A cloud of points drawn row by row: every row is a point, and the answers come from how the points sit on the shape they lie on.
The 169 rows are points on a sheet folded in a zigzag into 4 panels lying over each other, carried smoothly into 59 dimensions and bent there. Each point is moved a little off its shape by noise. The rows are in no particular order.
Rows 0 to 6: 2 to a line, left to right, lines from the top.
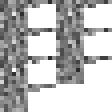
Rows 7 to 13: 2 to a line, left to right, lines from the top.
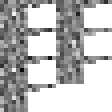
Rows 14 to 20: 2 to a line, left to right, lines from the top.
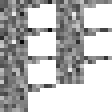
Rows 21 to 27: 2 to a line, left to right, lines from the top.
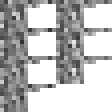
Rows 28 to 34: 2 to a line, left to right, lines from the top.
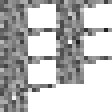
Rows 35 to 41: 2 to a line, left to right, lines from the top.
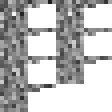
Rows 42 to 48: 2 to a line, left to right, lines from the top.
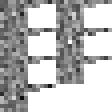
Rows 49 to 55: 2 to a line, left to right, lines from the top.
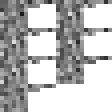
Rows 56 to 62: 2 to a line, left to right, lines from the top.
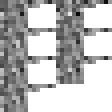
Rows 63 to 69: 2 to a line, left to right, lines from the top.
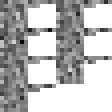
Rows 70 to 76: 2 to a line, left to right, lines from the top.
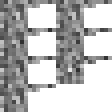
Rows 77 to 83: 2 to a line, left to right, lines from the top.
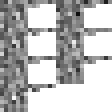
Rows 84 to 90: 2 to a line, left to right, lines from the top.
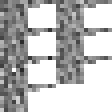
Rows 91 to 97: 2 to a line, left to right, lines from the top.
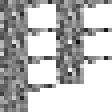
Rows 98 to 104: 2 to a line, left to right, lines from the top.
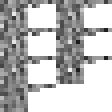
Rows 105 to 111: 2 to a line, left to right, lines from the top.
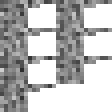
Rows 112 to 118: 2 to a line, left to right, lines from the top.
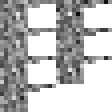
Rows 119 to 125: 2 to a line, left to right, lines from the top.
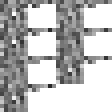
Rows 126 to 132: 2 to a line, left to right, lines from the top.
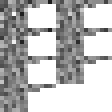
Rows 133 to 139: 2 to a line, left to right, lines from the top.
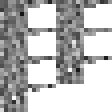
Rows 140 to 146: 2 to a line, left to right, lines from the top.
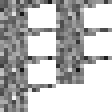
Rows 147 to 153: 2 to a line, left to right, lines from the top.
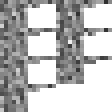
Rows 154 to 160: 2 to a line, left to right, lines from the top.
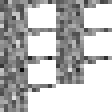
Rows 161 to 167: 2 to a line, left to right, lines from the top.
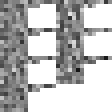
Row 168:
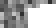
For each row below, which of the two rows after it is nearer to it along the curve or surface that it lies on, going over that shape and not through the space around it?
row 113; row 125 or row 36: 125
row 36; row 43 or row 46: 46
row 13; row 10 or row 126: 126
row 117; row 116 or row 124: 124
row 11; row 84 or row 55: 84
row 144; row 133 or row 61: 133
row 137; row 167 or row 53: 53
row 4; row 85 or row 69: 69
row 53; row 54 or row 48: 54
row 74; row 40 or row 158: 158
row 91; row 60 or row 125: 60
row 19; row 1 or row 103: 1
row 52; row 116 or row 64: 64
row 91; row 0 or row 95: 0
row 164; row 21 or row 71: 21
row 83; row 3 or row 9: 9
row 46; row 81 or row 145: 81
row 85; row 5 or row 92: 92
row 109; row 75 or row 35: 35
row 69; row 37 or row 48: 37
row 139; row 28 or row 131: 28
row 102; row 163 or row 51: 51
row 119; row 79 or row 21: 79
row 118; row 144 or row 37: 37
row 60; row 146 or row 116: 116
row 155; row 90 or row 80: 80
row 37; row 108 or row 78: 108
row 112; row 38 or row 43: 38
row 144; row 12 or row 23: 23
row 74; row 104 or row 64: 64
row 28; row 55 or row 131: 55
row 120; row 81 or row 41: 41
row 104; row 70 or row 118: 70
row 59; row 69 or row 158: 158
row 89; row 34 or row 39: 34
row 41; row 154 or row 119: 119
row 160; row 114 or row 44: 44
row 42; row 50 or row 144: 50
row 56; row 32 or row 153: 153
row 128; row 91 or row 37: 37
